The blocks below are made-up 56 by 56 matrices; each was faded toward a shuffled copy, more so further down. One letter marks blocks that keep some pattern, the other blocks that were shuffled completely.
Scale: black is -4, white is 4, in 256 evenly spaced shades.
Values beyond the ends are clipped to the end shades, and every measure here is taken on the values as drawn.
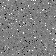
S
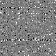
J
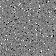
S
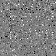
J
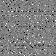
J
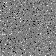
S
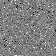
S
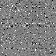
J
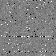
J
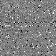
J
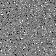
S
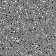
S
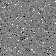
S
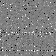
J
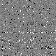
J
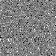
J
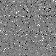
J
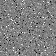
S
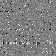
J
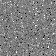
S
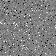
S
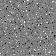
S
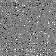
J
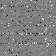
J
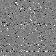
J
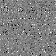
J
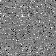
J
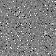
J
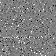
J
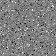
J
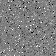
S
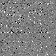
J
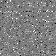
J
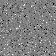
S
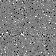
J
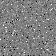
S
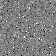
S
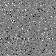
J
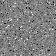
S
